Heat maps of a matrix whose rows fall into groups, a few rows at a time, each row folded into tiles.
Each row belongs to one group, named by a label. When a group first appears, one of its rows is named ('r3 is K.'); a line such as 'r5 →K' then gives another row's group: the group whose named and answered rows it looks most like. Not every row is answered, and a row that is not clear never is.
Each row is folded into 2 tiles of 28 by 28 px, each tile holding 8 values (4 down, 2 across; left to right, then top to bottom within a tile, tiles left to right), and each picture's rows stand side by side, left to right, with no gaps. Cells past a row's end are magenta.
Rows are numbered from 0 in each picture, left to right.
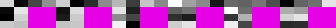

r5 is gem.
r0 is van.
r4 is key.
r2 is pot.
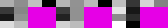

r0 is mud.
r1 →mud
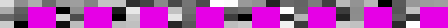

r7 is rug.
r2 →van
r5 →key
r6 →mud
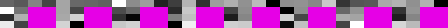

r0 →key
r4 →mud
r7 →mud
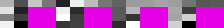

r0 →pot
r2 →rug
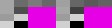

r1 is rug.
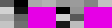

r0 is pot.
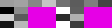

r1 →key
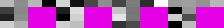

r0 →mud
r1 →van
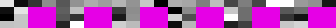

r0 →van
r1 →rug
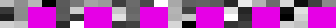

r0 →mud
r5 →van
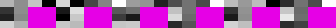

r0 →mud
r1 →van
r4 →mud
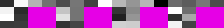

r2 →mud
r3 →key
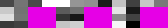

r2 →pot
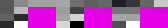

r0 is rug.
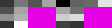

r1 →gem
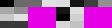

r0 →gem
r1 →van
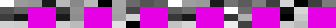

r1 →mud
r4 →key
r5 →van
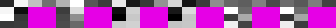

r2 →van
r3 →van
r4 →key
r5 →key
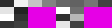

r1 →key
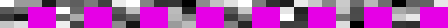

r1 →key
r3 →pot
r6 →pot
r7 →gem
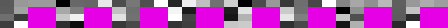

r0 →rug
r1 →gem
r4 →van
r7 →rug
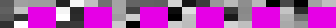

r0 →rug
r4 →mud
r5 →pot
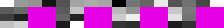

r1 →rug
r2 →gem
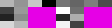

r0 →mud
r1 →key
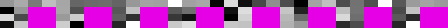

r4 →van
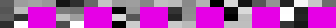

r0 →rug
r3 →mud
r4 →van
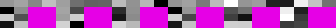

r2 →mud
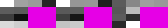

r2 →rug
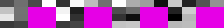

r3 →van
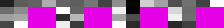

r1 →key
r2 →pot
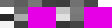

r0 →key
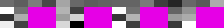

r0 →key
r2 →key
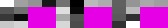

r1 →pot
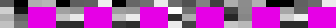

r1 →gem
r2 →gem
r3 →key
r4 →mud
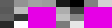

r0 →rug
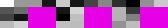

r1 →van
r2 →pot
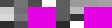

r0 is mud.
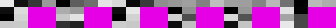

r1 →gem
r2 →van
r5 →pot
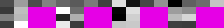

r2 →van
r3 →gem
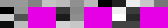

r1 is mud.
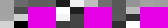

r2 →rug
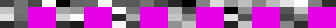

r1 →gem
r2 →key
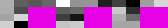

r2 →pot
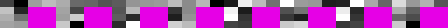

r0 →pot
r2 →rug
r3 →mud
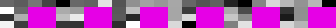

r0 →key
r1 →gem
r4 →pot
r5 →mud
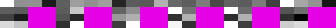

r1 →rug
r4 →key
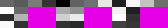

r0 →key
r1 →gem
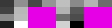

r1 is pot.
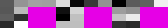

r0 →rug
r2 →gem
